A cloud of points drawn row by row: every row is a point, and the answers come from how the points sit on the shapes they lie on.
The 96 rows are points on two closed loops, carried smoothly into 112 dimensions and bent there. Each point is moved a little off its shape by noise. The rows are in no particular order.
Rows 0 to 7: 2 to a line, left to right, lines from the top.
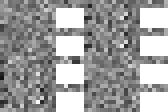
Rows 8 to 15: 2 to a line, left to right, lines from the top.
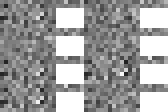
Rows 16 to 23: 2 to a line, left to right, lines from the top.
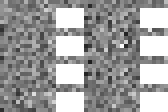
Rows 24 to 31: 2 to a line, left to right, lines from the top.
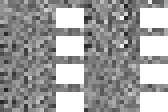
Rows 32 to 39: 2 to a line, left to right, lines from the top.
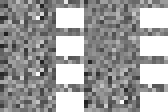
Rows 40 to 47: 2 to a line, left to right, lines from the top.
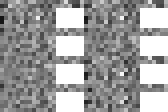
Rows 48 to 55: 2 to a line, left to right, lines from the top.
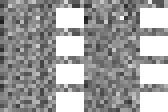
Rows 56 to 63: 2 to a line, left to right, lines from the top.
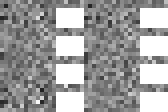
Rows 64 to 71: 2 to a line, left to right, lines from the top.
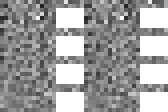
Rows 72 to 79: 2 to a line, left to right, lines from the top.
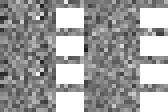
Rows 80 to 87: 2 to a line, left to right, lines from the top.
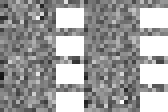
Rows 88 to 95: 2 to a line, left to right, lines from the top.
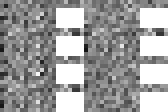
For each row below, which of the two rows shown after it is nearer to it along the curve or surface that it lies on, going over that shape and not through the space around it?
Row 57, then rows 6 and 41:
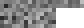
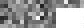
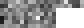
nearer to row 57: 6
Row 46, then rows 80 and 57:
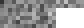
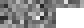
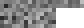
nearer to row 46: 57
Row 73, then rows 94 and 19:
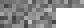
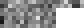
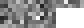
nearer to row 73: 19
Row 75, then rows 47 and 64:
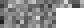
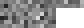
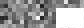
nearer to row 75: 64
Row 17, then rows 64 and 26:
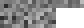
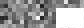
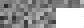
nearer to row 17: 26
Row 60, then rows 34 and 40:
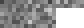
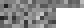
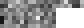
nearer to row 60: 34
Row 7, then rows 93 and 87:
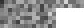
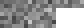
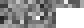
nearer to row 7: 93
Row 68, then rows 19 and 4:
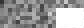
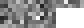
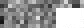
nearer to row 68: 4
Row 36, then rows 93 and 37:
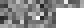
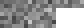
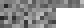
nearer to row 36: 37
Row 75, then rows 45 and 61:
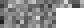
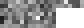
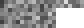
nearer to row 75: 61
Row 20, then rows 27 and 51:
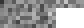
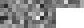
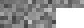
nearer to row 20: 51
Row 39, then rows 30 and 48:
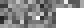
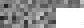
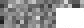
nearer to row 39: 48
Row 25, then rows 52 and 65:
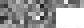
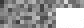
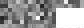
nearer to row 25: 65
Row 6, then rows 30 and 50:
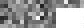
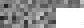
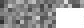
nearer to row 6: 30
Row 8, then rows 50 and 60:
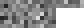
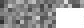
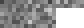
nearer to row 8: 60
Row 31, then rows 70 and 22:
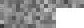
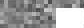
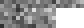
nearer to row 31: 22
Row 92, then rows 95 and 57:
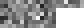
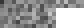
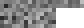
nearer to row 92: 57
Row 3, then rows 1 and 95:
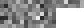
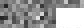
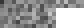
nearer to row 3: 1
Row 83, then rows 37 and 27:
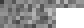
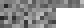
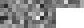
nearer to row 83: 37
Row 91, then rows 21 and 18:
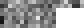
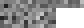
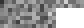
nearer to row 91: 18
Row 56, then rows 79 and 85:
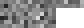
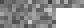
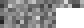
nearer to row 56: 79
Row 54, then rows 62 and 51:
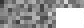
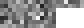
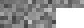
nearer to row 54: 51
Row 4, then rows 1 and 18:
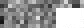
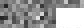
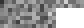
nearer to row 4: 18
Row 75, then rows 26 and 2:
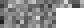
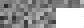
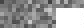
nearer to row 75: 2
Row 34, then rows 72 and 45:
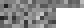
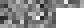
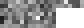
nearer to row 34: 72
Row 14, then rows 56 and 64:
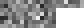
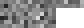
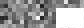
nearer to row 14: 64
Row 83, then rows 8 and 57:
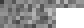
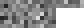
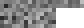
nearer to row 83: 57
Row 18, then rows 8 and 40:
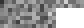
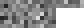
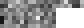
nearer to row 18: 40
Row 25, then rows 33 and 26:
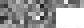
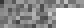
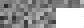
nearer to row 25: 26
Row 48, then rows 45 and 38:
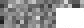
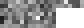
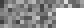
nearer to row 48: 38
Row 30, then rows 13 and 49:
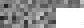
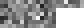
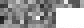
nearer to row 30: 13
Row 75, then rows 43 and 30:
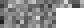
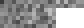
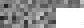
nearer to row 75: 43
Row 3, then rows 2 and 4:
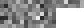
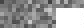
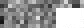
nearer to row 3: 4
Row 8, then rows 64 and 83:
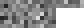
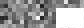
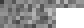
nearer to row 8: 64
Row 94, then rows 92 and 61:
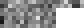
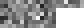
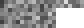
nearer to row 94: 61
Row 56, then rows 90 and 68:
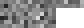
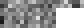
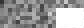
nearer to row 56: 90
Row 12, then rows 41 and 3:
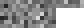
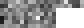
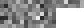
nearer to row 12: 3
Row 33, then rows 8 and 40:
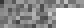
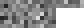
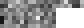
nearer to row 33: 40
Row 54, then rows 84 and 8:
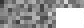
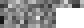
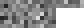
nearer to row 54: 84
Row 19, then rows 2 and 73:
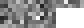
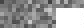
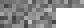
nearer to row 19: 73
